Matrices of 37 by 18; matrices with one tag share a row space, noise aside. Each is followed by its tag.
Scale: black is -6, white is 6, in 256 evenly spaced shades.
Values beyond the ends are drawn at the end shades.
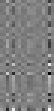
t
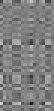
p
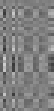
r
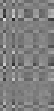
r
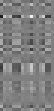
p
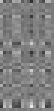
p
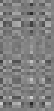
p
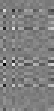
r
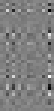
t
